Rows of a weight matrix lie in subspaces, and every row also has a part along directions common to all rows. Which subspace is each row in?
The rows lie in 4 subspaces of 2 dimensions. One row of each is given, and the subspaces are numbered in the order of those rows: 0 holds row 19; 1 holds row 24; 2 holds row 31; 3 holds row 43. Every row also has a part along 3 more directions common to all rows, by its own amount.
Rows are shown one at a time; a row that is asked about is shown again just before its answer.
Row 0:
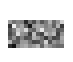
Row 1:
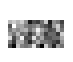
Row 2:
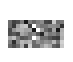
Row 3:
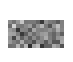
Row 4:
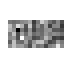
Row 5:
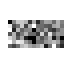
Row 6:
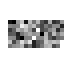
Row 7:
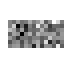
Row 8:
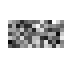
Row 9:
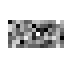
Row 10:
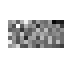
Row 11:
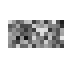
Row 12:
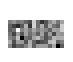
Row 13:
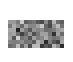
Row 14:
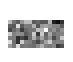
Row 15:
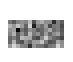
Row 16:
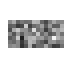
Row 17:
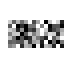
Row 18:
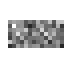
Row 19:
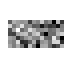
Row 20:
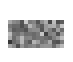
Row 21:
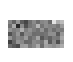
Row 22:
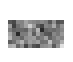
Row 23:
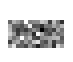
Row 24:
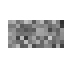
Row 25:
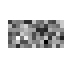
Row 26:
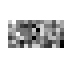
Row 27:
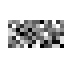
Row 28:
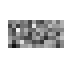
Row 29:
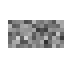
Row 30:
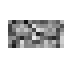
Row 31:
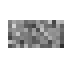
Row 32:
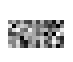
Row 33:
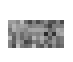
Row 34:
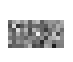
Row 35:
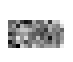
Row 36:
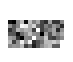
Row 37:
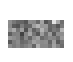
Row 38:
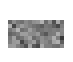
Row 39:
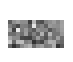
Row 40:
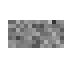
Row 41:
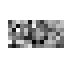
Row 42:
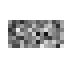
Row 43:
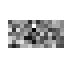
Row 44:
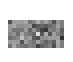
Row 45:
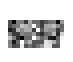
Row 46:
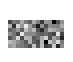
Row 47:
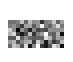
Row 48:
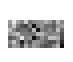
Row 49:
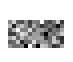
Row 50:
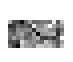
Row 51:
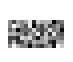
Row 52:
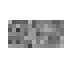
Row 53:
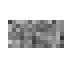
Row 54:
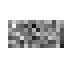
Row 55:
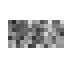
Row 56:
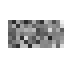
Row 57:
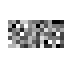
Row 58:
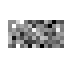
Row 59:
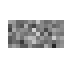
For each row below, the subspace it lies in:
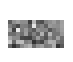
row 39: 3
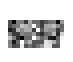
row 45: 2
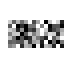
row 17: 1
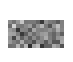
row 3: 0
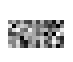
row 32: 0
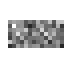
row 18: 2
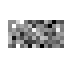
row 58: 0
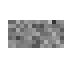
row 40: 0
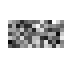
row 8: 1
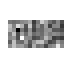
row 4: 3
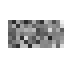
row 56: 1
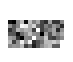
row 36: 2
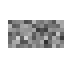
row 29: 1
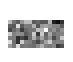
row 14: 1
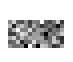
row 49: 0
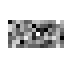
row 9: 1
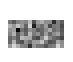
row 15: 3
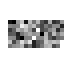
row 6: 2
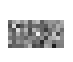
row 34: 3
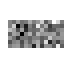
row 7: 1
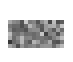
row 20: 2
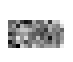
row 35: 1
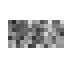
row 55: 0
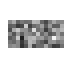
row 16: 3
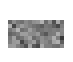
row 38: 0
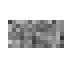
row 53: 3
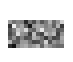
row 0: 2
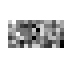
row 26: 2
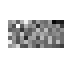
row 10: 1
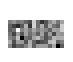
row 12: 3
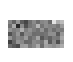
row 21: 1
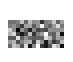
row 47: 0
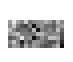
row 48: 2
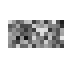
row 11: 1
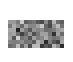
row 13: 0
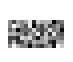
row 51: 3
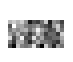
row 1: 0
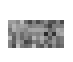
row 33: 0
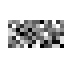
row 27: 0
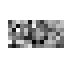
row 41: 3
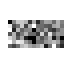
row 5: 3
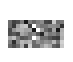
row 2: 2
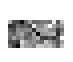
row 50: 0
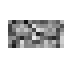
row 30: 2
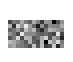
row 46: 1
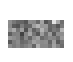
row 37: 1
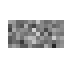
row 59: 3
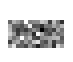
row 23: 2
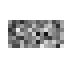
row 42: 0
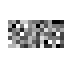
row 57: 1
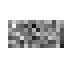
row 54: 2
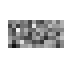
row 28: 3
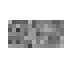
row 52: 3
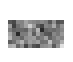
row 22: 2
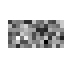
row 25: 1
